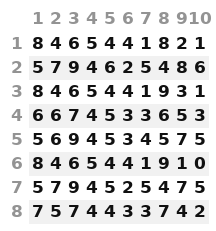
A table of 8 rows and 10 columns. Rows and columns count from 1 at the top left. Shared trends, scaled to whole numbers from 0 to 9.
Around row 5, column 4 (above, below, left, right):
4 5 9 5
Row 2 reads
5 7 9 4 6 2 5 4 8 6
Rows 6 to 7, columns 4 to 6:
5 4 4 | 4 5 2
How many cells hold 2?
4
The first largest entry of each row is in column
1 3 8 3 3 8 3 1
